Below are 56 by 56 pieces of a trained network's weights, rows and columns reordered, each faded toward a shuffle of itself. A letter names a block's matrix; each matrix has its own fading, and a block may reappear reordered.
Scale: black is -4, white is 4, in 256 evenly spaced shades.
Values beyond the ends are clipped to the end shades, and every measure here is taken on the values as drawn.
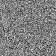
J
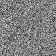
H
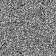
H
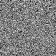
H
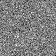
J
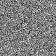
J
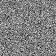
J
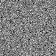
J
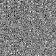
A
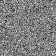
J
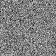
J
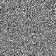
A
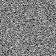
A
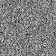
H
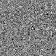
A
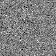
A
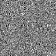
A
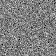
J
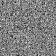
H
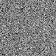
A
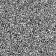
H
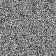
H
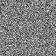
H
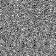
A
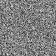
H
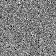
J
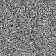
H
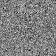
J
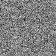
H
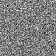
H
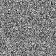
H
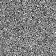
J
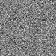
H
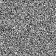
H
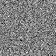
H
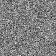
J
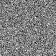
J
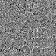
A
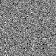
A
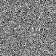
A
